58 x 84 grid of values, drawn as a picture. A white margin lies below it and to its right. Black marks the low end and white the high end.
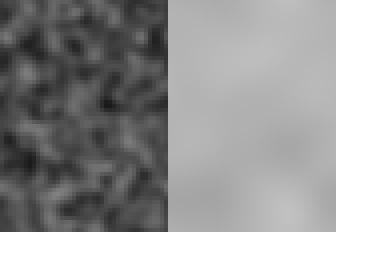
It is made of 1 by 2 panels. Panel 1,1: low, blotchy. Panel 1,2: high, smooth, faint in contrast.
